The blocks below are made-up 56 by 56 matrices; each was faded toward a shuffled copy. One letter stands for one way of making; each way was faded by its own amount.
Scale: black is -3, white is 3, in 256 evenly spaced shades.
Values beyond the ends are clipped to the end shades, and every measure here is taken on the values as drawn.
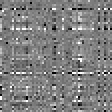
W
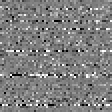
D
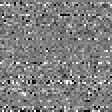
D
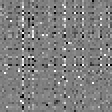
W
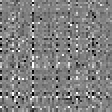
W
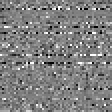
D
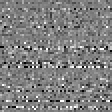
D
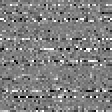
D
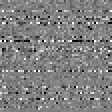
D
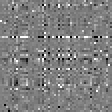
W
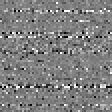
D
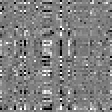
W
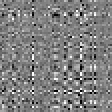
W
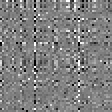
W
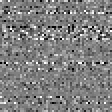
D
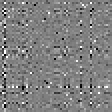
W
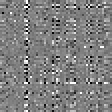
W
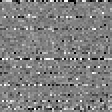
D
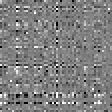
W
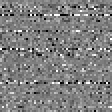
D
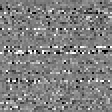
D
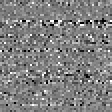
D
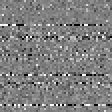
D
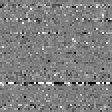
D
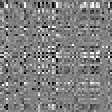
W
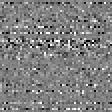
D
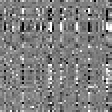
W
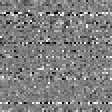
D
